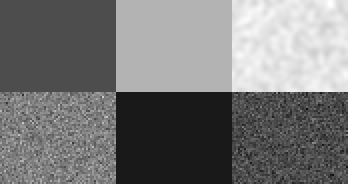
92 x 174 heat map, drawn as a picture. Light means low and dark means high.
The table splits into 2 rows of 3 panels. Panel 1,1: high, flat. Panel 1,2: low, flat. Panel 1,3: very low, blotchy, faint in contrast. Panel 2,1: middling, fine-grained. Panel 2,2: very high, flat. Panel 2,3: high, fine-grained.
